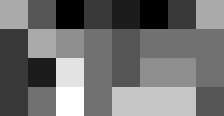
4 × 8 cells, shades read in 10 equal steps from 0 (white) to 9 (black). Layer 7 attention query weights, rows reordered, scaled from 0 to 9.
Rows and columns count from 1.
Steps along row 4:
down down up down same same up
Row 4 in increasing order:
0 2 2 2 5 5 6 7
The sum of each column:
24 22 14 22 22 20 18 19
